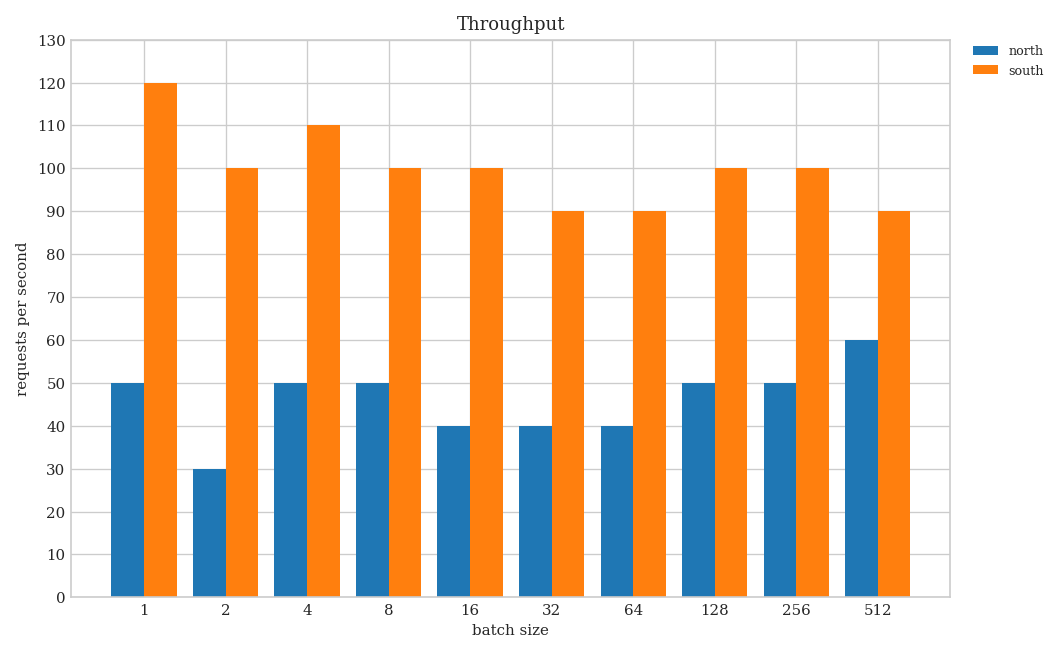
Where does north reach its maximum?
512
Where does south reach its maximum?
1
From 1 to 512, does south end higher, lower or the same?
lower
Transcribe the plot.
Title: Throughput
x-axis: batch size, ticks 1 2 4 8 16 32 64 128 256 512
y-axis: requests per second, ticks 0 10 20 30 40 50 60 70 80 90 100 110 120 130
Legend: north, south
Values:
north: 50 30 50 50 40 40 40 50 50 60
south: 120 100 110 100 100 90 90 100 100 90
